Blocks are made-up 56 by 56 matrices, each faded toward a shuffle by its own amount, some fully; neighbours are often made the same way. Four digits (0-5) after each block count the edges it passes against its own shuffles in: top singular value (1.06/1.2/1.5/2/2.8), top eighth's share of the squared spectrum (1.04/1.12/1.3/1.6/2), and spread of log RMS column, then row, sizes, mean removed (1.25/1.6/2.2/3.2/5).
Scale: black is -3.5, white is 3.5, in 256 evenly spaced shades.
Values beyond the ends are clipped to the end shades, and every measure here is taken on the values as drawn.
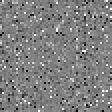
0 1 1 0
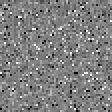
0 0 0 0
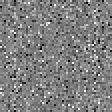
1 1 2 0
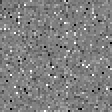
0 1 0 0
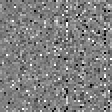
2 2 2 0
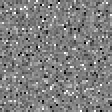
0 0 0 0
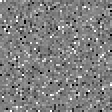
0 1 0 0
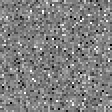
0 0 0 0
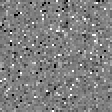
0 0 0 0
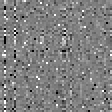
4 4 2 0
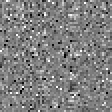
3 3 1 1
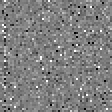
2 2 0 0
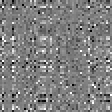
4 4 3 2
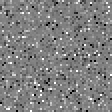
0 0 0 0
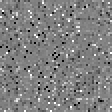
3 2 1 0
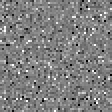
3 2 0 1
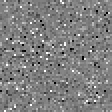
1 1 0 0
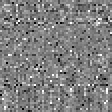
3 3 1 2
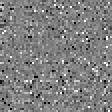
3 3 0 1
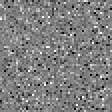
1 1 0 0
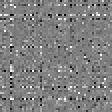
4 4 2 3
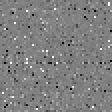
2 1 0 0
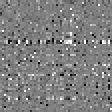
4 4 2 2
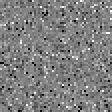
2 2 0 0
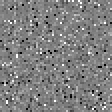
1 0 0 0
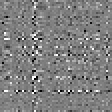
4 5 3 3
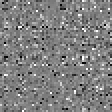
3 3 2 2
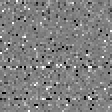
3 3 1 1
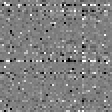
4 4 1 2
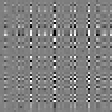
5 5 4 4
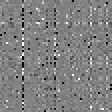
4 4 2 1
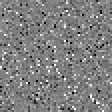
1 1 0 0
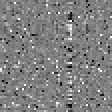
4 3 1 1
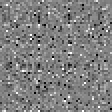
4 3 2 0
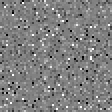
1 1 0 0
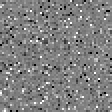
2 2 0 0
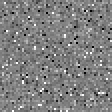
0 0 0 0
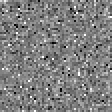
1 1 0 0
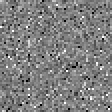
2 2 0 0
